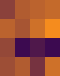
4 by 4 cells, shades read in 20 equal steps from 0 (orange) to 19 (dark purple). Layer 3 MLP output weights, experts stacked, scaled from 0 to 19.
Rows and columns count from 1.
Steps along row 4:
down up down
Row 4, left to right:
9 7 13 4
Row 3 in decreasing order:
19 19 17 10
